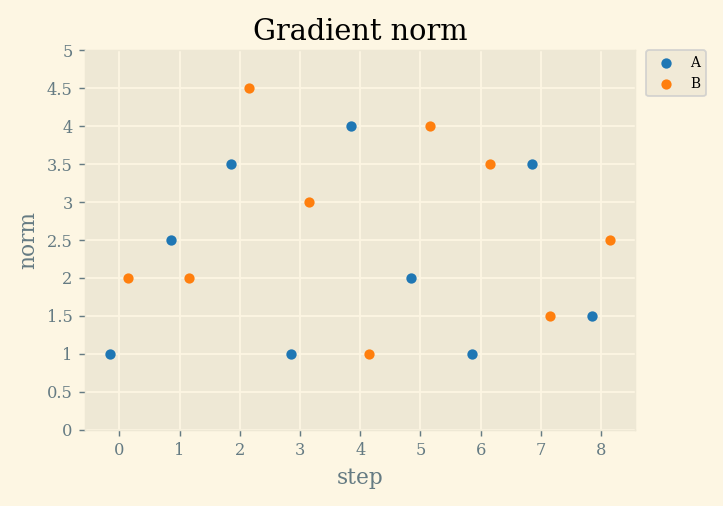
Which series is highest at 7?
A
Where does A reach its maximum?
4
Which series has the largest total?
B
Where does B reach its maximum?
2
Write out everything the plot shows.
Title: Gradient norm
x-axis: step, ticks 0 1 2 3 4 5 6 7 8
y-axis: norm, ticks 0 0.5 1 1.5 2 2.5 3 3.5 4 4.5 5
Legend: A, B
Values:
A: 1 2.5 3.5 1 4 2 1 3.5 1.5
B: 2 2 4.5 3 1 4 3.5 1.5 2.5
